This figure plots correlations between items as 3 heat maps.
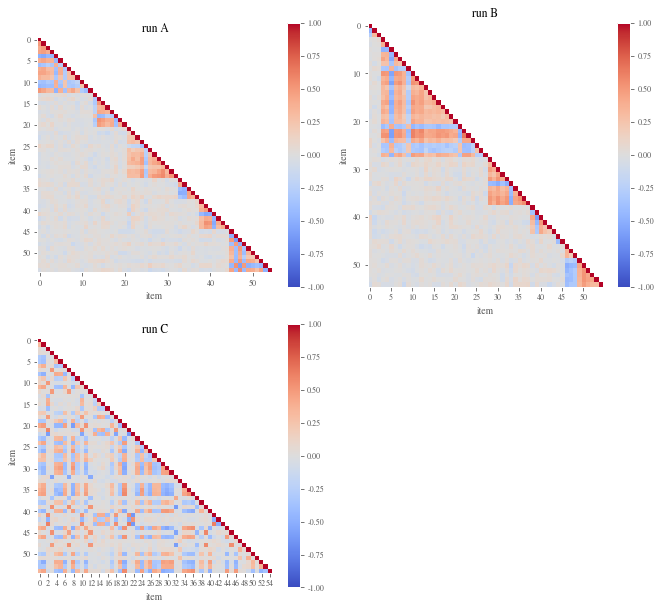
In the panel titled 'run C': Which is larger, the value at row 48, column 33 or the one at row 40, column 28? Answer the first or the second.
the first
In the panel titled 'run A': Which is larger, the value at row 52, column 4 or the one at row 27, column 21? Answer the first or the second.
the second
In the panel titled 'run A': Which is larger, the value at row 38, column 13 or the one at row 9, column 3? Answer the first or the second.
the second
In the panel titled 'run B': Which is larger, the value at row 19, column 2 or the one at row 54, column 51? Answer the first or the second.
the second
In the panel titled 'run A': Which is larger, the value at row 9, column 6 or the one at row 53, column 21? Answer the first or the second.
the second
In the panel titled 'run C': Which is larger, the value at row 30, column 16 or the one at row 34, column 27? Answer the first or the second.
the second
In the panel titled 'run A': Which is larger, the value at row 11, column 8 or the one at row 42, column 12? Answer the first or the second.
the second
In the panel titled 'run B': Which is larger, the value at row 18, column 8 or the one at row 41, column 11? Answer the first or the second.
the first
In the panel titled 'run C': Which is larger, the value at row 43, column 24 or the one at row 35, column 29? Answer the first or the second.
the first
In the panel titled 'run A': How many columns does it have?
55
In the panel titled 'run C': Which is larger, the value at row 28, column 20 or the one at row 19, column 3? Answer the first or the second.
the first
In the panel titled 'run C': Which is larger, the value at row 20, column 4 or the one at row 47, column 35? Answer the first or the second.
the second
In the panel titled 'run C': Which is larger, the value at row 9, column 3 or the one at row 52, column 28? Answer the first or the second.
the first
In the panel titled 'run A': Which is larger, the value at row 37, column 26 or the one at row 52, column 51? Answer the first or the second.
the second
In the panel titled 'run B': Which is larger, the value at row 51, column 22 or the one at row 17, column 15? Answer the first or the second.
the second
